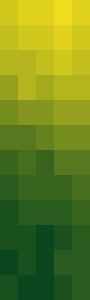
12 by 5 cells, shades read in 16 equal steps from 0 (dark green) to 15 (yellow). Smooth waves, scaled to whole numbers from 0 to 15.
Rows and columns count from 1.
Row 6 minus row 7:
2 1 3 2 2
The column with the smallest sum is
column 1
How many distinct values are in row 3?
3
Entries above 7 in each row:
5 5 5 5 4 0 0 0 0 0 0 0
